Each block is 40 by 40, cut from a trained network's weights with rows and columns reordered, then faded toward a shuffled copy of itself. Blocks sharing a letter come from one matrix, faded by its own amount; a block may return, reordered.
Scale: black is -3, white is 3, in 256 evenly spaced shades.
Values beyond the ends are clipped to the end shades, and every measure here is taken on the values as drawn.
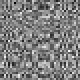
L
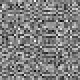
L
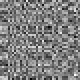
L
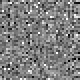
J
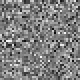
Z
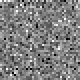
J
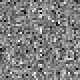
J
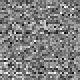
Z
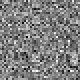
Z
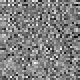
Z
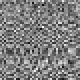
L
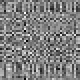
L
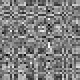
L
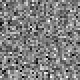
J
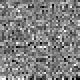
Z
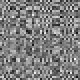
L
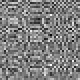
L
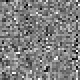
J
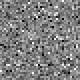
J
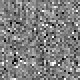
J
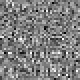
Z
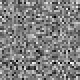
Z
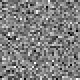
J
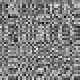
L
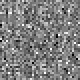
J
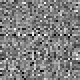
Z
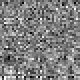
Z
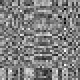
L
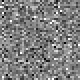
J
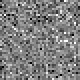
J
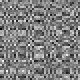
L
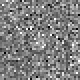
J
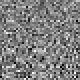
Z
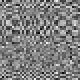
L
